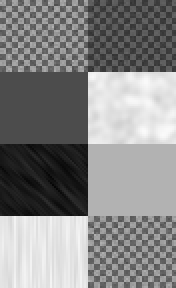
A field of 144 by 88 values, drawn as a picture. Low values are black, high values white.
It is made of 4 by 2 panels. Panel 1,1: middling, checkered, strong in contrast. Panel 1,2: low, checkered. Panel 2,1: low, flat. Panel 2,2: very high, blotchy, faint in contrast. Panel 3,1: very low, slanting down to the right, faint in contrast. Panel 3,2: high, flat. Panel 4,1: very high, streaked downward, faint in contrast. Panel 4,2: middling, checkered, strong in contrast.
